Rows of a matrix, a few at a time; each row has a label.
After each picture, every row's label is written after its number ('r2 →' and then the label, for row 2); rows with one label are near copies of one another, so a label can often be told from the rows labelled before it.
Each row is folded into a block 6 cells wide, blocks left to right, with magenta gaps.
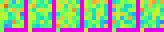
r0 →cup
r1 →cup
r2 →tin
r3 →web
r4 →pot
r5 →web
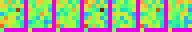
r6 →tin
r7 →web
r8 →tin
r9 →tin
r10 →pot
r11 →tin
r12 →web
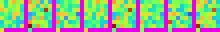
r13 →web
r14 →tin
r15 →pot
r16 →web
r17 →tin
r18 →pot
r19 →pot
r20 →tin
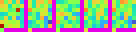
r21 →tin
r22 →web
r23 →pot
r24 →web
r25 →web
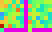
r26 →tin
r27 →pot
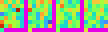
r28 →tin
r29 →web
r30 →cup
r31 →web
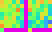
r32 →tin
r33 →web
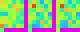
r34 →tin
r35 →cup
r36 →cup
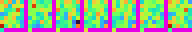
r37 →tin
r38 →cup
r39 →web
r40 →web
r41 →web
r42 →pot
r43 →tin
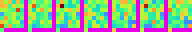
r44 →tin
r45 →cup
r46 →cup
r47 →pot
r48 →web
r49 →cup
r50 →web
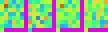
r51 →cup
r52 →pot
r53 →cup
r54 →web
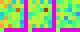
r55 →tin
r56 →tin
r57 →pot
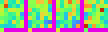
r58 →cup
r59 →web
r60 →web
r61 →tin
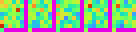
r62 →tin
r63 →cup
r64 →pot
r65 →cup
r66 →cup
